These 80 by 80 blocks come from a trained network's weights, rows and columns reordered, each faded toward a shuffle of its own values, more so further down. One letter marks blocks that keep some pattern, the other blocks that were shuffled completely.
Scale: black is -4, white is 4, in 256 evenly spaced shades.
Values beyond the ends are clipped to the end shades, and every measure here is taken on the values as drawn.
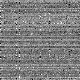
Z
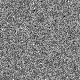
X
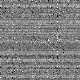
Z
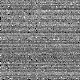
Z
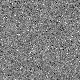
X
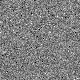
X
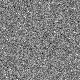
X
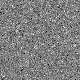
X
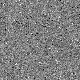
X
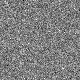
X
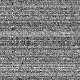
Z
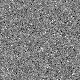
X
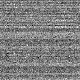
Z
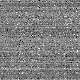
Z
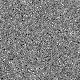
X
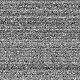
Z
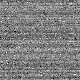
Z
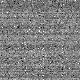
Z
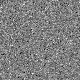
X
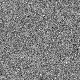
X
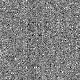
Z
